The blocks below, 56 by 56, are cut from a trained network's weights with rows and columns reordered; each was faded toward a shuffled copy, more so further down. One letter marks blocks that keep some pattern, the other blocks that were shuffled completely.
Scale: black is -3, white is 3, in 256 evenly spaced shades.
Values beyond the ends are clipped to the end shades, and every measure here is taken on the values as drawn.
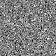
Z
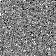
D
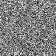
Z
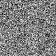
Z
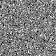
D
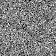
D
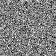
D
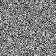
Z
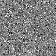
Z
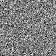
Z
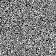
D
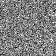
D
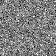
D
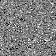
Z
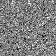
Z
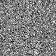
D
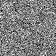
D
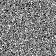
D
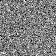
Z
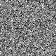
D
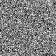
Z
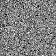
D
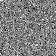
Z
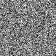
D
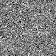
Z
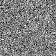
Z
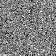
Z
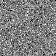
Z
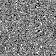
Z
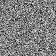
Z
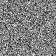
D
